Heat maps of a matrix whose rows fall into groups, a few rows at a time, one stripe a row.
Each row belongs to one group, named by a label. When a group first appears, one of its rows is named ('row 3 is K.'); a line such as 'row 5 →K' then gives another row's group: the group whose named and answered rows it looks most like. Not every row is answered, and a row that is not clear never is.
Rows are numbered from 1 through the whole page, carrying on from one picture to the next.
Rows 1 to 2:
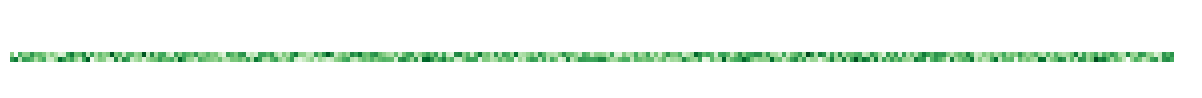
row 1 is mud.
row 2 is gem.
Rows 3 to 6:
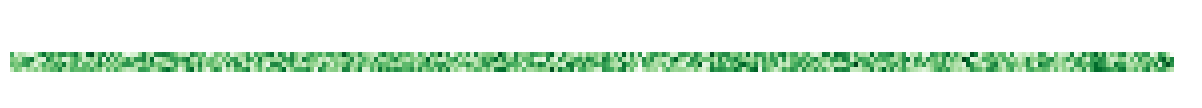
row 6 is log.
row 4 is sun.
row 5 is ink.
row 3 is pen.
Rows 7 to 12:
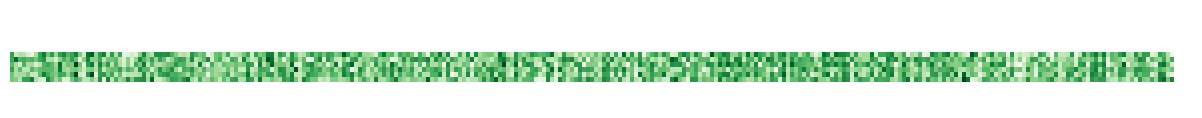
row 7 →pen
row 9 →sun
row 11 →pen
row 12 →sun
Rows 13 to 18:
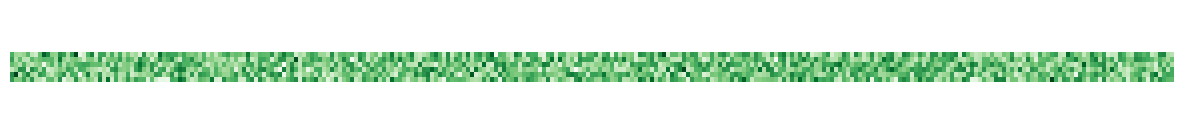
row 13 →pen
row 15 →sun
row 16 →mud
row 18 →sun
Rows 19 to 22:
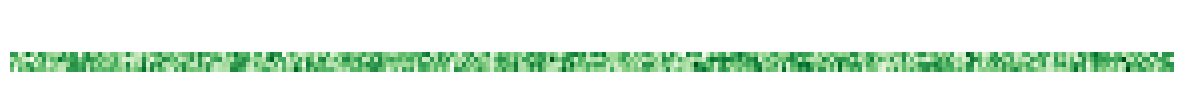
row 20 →log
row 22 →mud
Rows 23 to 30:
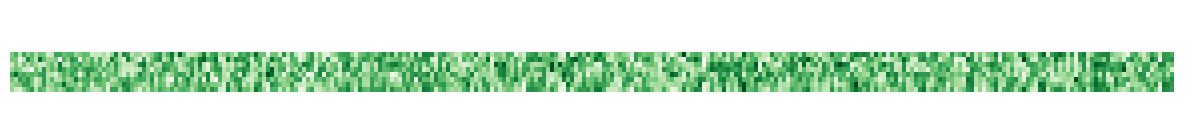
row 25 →log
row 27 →mud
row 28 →ink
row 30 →gem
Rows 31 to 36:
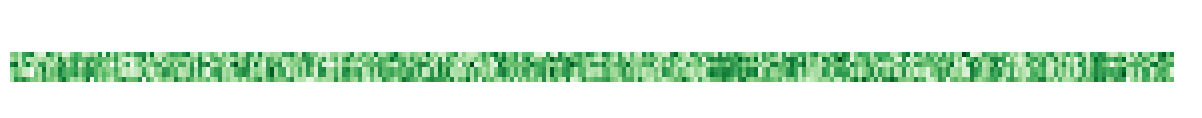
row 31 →sun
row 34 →log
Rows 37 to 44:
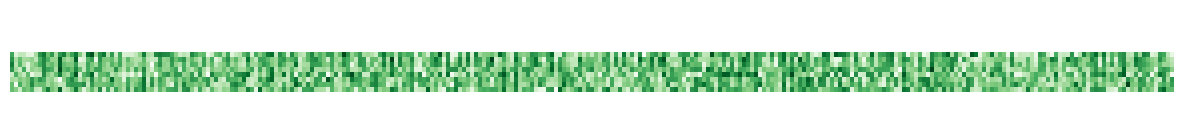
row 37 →pen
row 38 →pen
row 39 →pen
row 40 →sun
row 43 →mud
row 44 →sun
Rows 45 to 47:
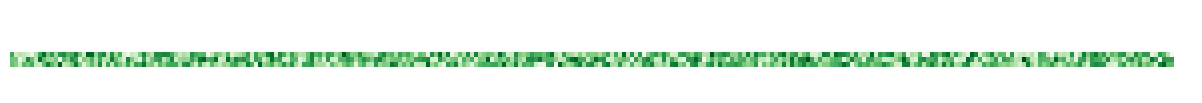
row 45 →pen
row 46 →gem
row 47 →sun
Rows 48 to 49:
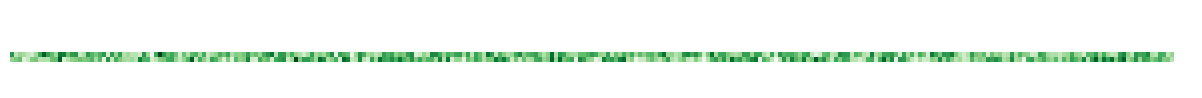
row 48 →pen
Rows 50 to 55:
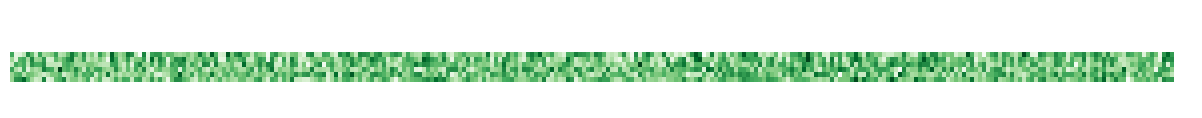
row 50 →gem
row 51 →mud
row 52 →mud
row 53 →sun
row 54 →log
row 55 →ink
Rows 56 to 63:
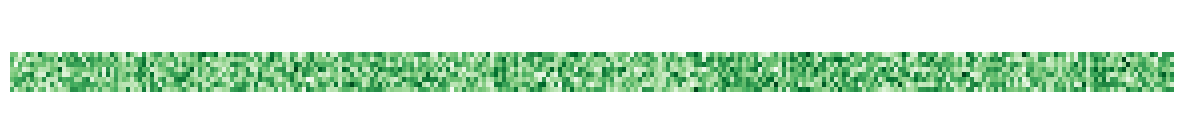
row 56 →gem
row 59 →log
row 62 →log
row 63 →gem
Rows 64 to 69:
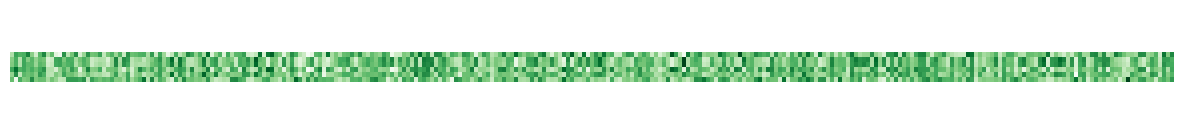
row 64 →ink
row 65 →gem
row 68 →gem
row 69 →mud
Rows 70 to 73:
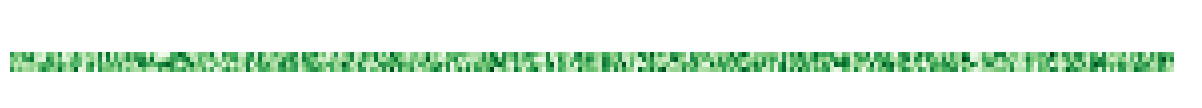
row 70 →sun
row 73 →pen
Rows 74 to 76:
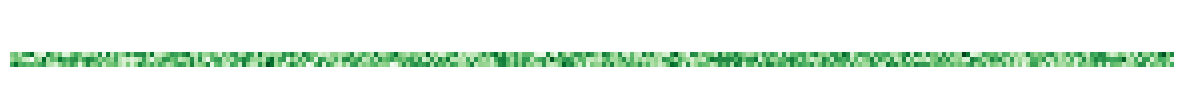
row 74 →sun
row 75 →log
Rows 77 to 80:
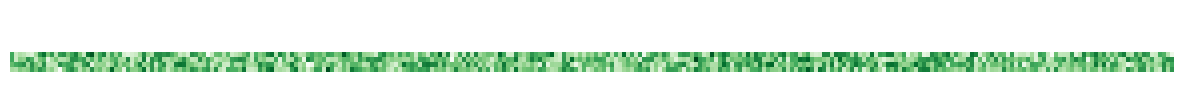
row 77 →pen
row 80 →mud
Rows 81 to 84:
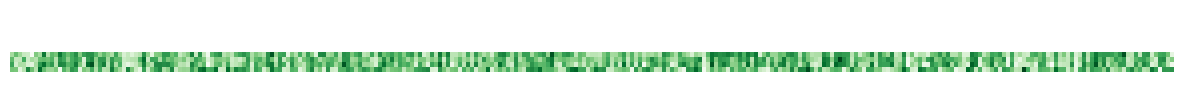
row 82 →pen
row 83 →pen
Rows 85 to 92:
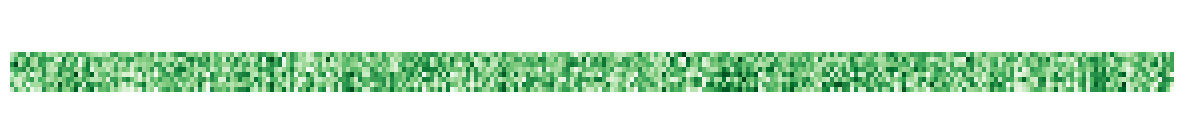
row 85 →mud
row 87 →gem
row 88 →mud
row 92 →log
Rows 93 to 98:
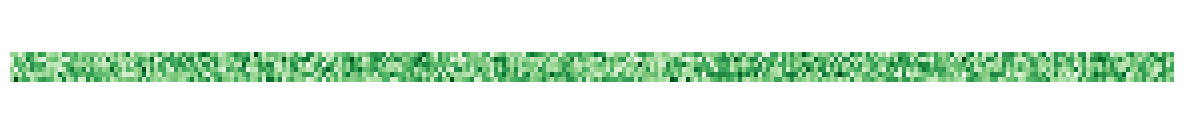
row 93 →gem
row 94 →log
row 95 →mud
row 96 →mud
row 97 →log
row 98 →ink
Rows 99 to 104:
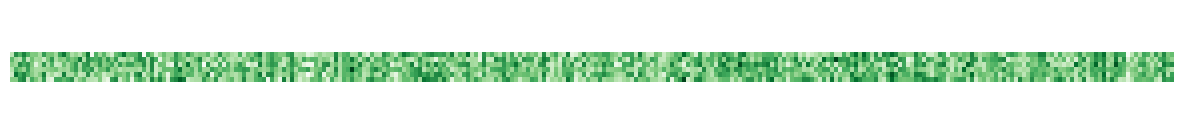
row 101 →ink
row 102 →log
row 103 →ink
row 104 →mud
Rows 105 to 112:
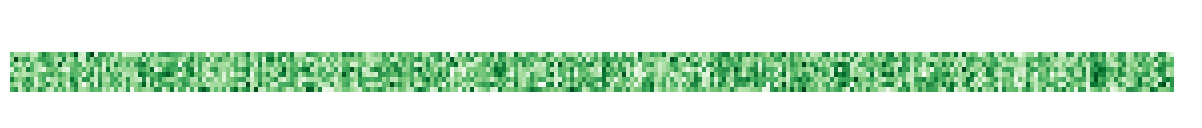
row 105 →pen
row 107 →sun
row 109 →pen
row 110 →gem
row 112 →gem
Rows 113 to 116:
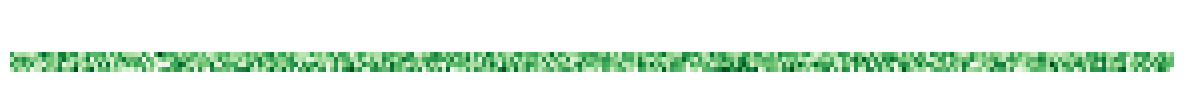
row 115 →sun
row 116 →log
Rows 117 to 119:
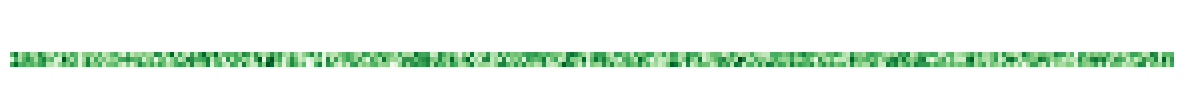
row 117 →gem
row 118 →ink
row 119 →mud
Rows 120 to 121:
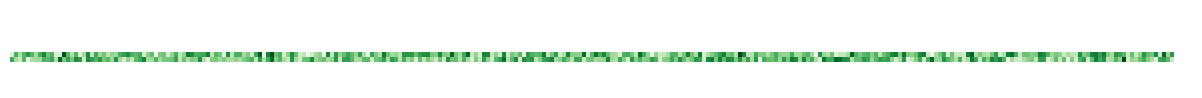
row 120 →ink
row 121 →sun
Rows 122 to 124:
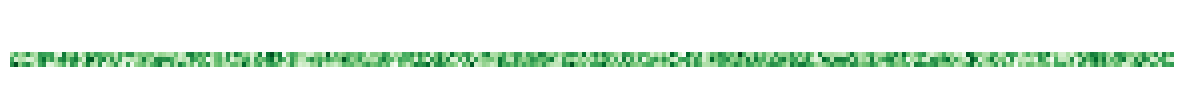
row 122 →ink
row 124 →gem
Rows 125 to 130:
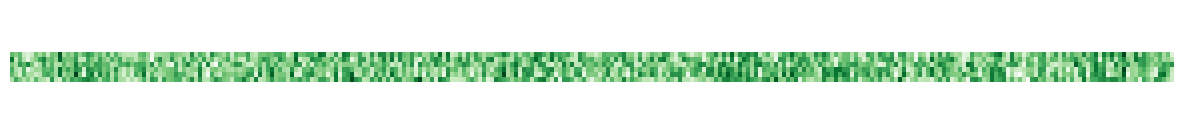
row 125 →log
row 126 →pen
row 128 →sun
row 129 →sun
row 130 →log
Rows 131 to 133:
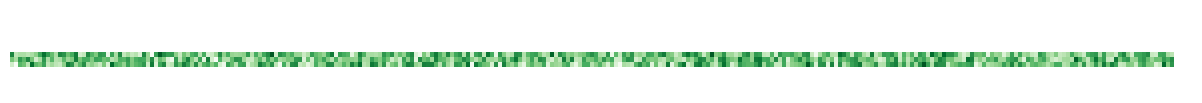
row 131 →pen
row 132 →ink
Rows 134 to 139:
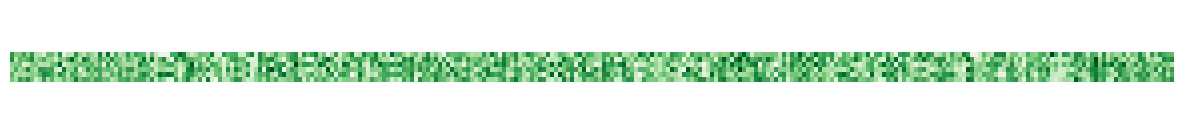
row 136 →log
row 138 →pen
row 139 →ink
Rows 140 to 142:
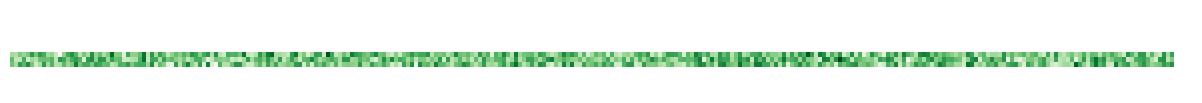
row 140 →mud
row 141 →pen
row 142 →ink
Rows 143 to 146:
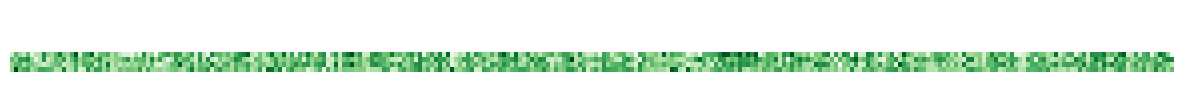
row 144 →ink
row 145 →log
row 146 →ink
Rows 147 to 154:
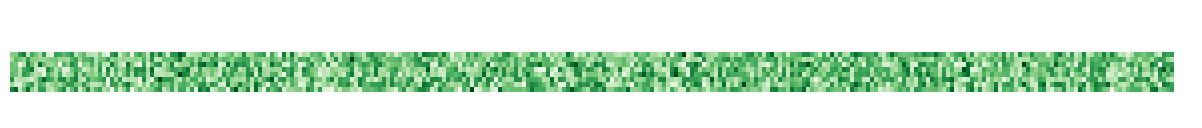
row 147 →mud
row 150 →sun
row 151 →sun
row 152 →pen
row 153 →gem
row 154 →gem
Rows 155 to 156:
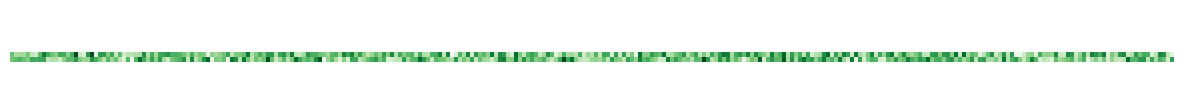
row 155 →pen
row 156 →mud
